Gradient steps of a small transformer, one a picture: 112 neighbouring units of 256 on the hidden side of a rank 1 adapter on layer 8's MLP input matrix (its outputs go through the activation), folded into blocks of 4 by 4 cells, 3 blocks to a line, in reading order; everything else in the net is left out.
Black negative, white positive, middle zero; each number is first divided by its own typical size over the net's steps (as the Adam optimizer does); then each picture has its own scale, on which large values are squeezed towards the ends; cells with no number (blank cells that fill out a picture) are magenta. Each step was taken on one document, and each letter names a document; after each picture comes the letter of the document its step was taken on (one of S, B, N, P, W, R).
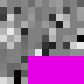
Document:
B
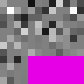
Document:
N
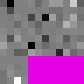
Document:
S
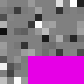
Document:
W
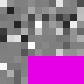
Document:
S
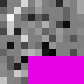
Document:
B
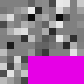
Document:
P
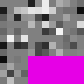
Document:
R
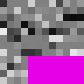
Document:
P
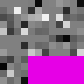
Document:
B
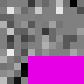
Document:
W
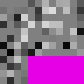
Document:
R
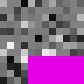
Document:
B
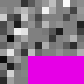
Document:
R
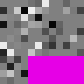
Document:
R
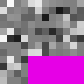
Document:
B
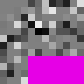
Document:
N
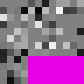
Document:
R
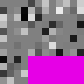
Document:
R
